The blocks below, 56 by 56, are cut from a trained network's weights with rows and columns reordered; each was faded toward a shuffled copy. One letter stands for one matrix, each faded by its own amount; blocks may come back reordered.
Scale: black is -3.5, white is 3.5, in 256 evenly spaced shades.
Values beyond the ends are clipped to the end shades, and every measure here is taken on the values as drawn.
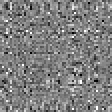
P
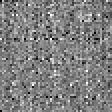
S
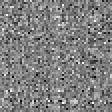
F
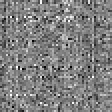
F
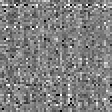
S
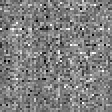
S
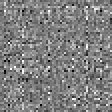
P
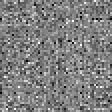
F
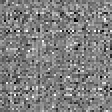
S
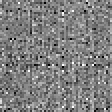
S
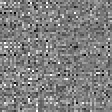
P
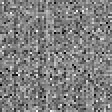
F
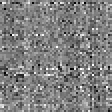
S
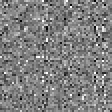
P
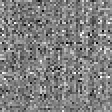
F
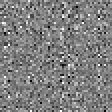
P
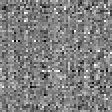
S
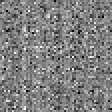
F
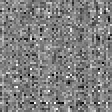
S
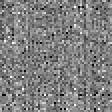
S
